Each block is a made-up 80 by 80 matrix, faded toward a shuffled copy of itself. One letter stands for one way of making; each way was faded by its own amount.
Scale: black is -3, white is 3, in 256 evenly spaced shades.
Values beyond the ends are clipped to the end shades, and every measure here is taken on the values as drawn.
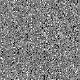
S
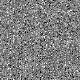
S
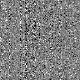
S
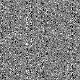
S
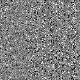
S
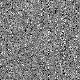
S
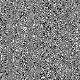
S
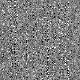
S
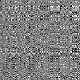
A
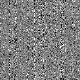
S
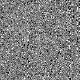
S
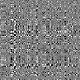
A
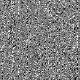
S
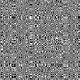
A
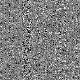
S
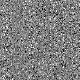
S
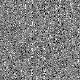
S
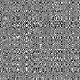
A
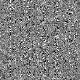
S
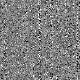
S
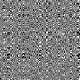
A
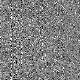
S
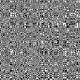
A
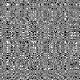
A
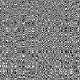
A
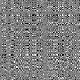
A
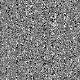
S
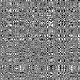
A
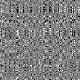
A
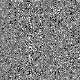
S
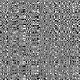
A
